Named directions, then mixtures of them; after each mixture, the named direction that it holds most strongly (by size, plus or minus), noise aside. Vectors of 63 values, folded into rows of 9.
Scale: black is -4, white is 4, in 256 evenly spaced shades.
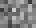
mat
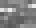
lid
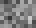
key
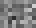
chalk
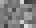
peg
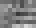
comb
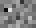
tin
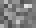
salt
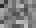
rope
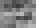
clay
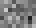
key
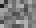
rope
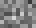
mat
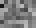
rope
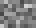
salt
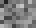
rope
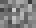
mat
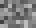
rope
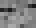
lid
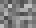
salt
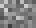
tin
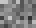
key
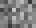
mat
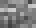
lid
